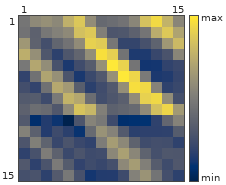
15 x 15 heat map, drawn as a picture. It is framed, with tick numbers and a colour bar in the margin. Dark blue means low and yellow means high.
Overall the values sit about 40% of the way up the scale. The halves do not mirror each other. The bottom right is the calmest part. A horizontal seam about 60% of the way down splits the table, and the top part is higher.
